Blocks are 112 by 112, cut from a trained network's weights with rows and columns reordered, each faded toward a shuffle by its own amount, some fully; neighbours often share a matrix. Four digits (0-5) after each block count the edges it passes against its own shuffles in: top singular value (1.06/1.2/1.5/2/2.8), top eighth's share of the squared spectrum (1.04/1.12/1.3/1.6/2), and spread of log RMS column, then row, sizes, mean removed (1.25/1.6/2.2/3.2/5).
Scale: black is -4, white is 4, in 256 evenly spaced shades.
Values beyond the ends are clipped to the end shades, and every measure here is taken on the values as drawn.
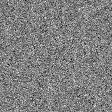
0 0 0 0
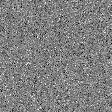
1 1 1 0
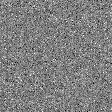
0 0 0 0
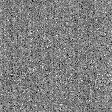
2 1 0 1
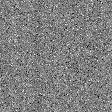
0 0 0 0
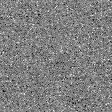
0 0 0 0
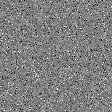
0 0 0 0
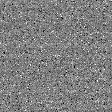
2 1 1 0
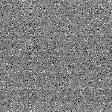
2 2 2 0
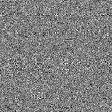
3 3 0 2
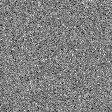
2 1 0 0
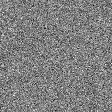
0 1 0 0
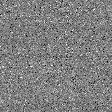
1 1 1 0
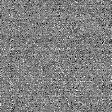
3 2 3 0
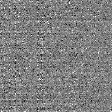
3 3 3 0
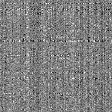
4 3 1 3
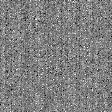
3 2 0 2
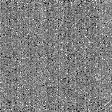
3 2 0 2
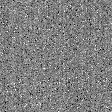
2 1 0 0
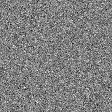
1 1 0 0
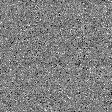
1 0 1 0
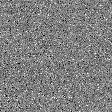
1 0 0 0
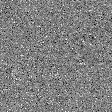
1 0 0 0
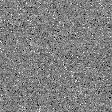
1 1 1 0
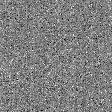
1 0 0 0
